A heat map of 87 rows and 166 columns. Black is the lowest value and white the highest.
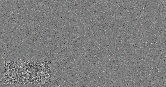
Grain: fine. Odd patch: rougher, in the bottom left. Mirror symmetry: none. Roughest part: bottom left. Histogram: heavy tails on both sides. Slope: none.
